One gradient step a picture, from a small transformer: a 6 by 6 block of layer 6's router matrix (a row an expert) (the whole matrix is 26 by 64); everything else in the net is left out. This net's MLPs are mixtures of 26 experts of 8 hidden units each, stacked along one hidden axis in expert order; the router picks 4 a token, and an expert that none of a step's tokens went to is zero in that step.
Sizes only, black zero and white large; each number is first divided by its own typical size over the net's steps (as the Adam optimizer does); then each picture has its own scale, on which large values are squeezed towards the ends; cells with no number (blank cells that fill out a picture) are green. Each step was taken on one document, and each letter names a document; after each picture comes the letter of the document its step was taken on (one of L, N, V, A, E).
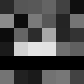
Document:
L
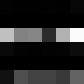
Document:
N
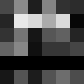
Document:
L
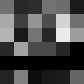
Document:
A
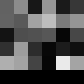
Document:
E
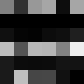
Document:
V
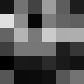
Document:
L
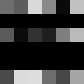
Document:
N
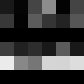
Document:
E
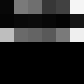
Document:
N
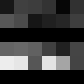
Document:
E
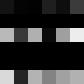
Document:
N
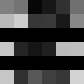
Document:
V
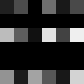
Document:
N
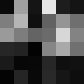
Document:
L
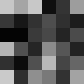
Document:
V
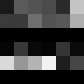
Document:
E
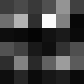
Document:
L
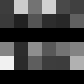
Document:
E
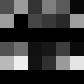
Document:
E
